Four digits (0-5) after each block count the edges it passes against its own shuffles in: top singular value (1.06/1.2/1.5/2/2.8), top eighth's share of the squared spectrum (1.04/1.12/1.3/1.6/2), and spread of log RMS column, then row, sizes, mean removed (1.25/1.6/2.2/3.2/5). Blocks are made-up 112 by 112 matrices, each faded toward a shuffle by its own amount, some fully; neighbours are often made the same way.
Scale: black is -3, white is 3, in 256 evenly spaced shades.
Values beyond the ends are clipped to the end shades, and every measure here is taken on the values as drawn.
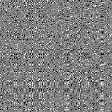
5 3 3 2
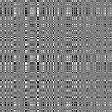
5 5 5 5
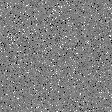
0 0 0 0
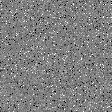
3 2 1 1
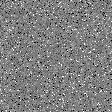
0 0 0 0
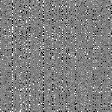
4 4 4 2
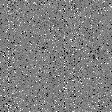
3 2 2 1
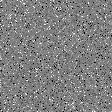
2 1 0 0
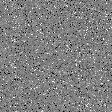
2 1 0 0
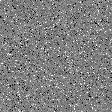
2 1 0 0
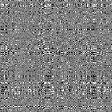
5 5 3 4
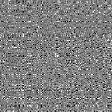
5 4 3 4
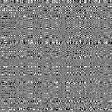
5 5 3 4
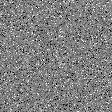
0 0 0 0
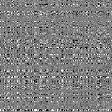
5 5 3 4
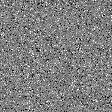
2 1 0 0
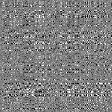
5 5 3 4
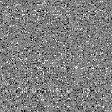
4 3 2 3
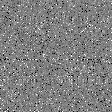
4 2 0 1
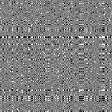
5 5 3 4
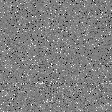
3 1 0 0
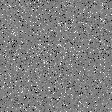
0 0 0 0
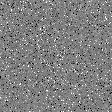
2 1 0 0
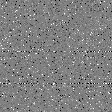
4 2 0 1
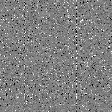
4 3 1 1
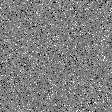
0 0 0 0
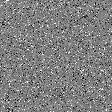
0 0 0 0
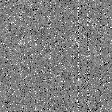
2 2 2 0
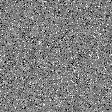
2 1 0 0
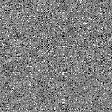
4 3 2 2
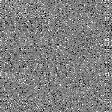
4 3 2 1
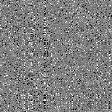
4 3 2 2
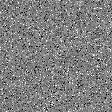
3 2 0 0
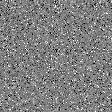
3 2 0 0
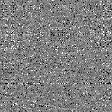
4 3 2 2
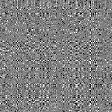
5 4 3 3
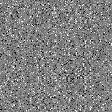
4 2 1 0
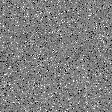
2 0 0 0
